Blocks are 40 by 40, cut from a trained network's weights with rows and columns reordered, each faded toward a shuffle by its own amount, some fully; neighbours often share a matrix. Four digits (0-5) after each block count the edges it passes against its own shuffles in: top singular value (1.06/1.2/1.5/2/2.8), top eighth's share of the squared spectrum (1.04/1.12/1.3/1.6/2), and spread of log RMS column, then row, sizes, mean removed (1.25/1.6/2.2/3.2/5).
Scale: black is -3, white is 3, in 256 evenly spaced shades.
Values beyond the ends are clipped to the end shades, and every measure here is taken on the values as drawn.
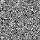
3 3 1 1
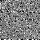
2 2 0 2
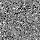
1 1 0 1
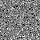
0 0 0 0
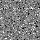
1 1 0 0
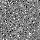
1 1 0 0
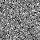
0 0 0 0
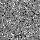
0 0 0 0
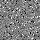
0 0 0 0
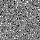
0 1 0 0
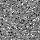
0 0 0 0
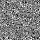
1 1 0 1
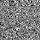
2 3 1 2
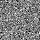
0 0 0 0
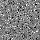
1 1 0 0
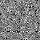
2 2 0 1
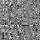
3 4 3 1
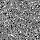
1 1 0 0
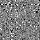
2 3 2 1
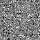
1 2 1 0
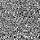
2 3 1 1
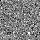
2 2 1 0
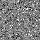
2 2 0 1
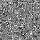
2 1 1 0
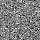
1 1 0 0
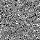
1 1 0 1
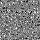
1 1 0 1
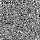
1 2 0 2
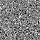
0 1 0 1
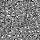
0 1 0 1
